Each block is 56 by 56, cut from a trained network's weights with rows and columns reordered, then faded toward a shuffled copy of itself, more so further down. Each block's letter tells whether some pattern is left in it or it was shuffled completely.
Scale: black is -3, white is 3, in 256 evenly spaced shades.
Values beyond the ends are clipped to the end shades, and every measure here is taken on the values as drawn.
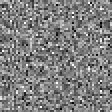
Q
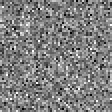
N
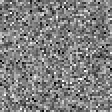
N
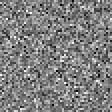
N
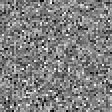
N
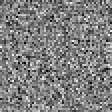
N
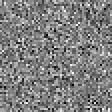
Q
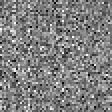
Q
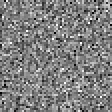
N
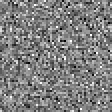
N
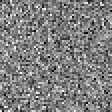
N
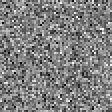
N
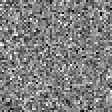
N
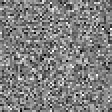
Q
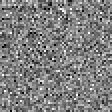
Q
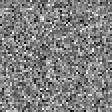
N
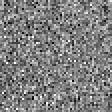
Q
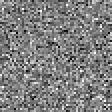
Q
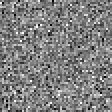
N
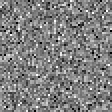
N
